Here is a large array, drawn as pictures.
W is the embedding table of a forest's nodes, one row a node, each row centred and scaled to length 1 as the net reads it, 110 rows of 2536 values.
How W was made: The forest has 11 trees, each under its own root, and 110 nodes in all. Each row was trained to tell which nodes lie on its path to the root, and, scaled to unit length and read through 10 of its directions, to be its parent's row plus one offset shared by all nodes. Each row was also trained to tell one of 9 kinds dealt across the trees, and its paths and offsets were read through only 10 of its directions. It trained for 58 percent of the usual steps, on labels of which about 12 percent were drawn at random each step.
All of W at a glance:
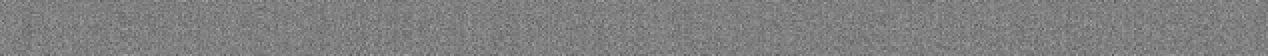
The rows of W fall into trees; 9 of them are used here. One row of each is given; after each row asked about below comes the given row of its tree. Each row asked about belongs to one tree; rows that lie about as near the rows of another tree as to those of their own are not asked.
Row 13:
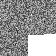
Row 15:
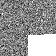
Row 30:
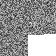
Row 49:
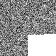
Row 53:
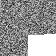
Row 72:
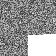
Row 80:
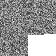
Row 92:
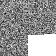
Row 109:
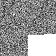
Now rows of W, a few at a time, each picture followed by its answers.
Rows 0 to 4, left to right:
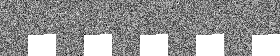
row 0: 13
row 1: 15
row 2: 15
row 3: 13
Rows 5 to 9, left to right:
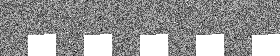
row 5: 80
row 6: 30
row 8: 72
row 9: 92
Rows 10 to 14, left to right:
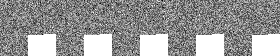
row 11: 49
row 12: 30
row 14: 92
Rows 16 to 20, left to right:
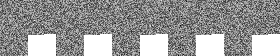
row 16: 92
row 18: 72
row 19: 80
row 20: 92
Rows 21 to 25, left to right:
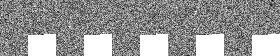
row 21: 80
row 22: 13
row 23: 80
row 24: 92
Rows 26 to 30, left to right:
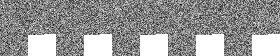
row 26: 92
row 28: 72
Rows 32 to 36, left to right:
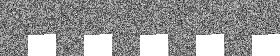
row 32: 15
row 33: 30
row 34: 92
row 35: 72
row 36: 92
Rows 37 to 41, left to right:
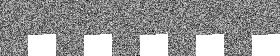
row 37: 72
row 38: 13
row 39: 80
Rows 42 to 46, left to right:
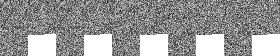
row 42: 15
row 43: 15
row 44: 72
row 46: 72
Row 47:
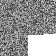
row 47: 80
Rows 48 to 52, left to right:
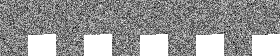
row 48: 72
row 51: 30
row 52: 30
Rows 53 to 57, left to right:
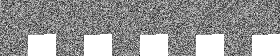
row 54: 92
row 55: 30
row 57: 15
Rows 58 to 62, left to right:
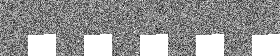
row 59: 80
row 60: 30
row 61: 80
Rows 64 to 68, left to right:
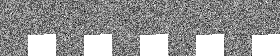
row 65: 13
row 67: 92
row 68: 30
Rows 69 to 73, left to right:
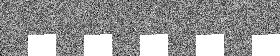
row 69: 30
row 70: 15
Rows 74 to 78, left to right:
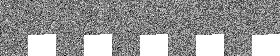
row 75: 15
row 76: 92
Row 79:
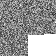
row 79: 30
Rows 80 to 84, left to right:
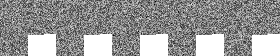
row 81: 72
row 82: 92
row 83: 15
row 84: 80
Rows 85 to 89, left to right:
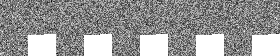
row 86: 92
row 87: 15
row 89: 53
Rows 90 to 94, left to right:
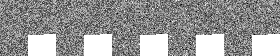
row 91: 80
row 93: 80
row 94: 72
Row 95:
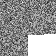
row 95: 30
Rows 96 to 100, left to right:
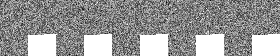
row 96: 72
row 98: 30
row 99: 72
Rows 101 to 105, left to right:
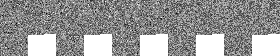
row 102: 30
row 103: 15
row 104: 80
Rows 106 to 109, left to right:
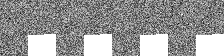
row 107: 80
